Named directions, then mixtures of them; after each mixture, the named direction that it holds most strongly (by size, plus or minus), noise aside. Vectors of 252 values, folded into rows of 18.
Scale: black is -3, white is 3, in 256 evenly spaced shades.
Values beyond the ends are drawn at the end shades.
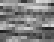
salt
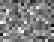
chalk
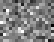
chalk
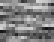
salt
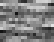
salt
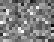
chalk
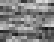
salt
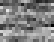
salt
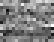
salt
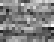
salt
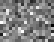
chalk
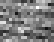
salt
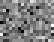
chalk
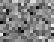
chalk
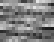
salt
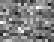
chalk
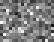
chalk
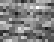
salt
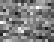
chalk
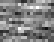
salt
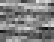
salt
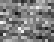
chalk
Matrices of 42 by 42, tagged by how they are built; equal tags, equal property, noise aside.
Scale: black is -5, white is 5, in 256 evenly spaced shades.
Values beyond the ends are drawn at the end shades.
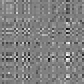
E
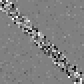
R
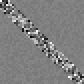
R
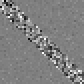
R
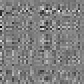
E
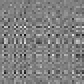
E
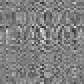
E
